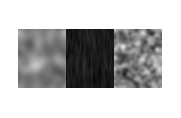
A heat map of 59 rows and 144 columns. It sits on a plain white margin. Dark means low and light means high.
It is made of 1 by 3 panels. Panel 1,1: middling, smooth. Panel 1,2: very low, streaked downward, faint in contrast. Panel 1,3: middling, blotchy, strong in contrast.
